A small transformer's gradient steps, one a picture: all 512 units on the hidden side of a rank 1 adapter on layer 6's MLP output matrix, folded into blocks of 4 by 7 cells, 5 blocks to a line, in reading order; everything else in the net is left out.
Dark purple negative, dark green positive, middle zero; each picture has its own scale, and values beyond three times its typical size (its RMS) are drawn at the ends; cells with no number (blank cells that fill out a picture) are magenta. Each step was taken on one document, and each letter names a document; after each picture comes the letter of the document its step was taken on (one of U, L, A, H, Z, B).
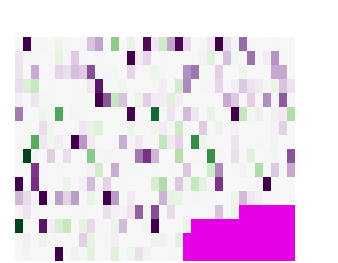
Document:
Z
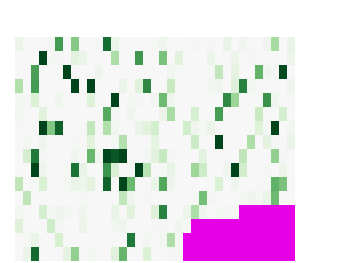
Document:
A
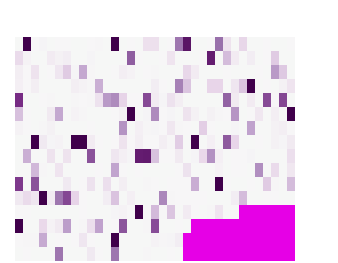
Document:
Z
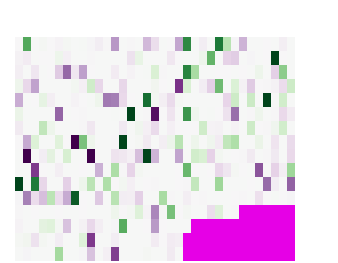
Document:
Z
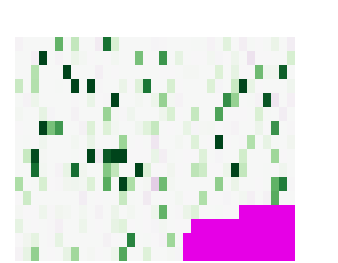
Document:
A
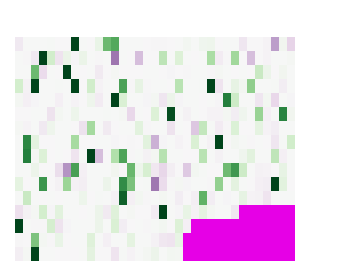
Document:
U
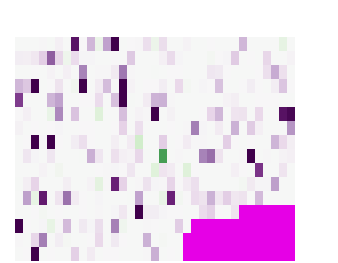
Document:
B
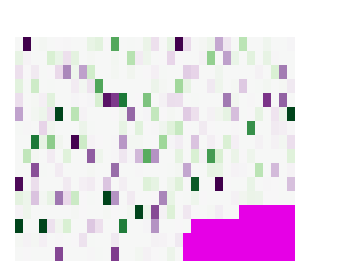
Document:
Z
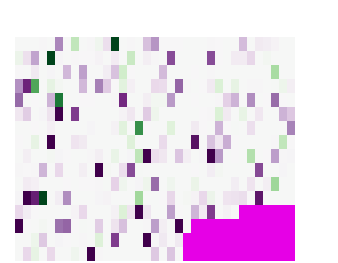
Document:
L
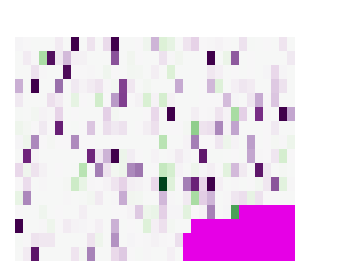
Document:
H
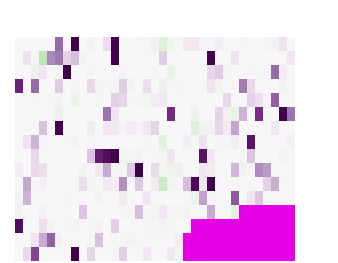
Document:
H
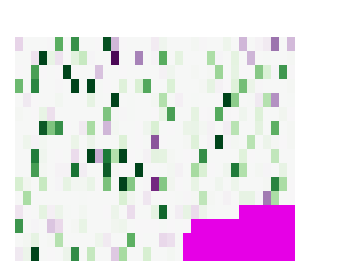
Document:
A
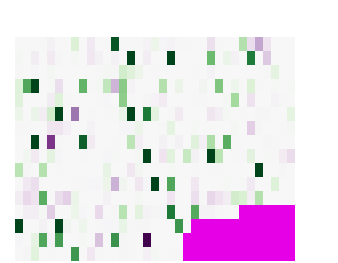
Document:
L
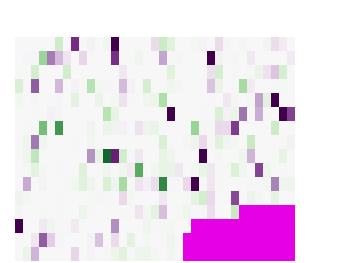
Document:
H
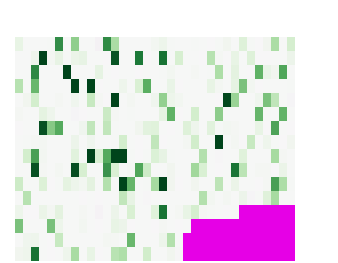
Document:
A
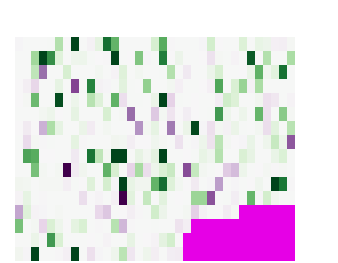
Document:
U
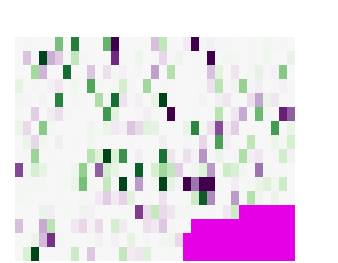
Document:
H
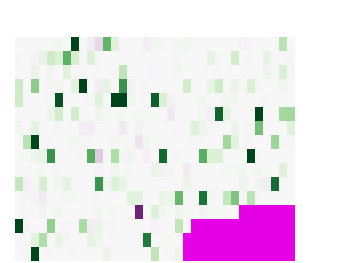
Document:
B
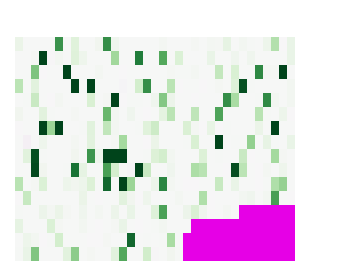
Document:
A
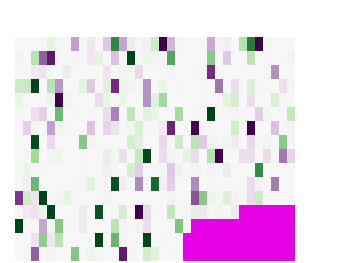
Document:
L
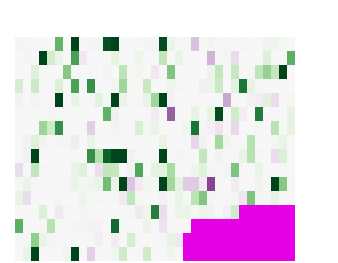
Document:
H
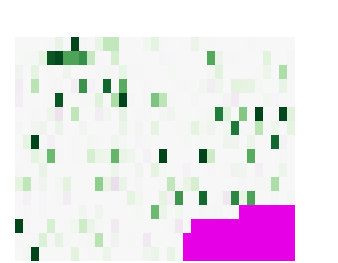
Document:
B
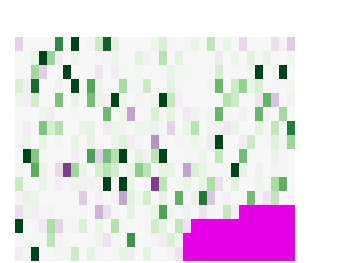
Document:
U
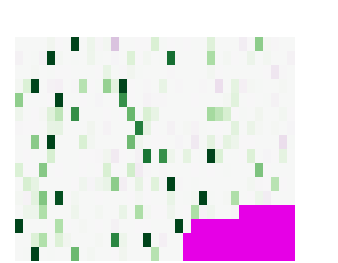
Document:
L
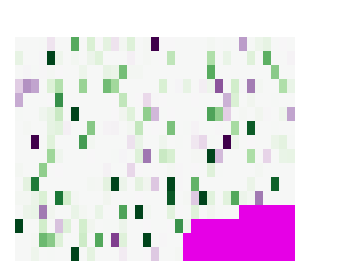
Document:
L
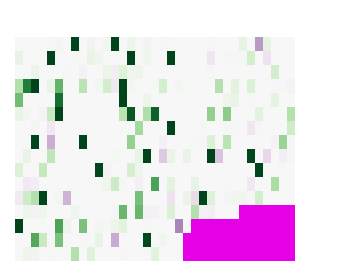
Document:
L
